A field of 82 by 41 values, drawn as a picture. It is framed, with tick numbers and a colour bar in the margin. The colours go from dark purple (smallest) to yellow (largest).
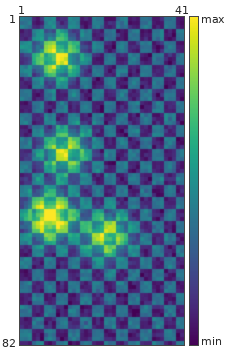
Four bumps rise from the field. The ninth with the highest average is the middle left. Overall the values sit about 30% of the way up the scale. The halves do not mirror each other.
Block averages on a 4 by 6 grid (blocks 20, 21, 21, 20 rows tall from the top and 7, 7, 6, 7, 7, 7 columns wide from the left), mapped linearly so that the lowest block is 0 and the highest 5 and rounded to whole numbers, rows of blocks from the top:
251000 / 142000 / 453410 / 000000
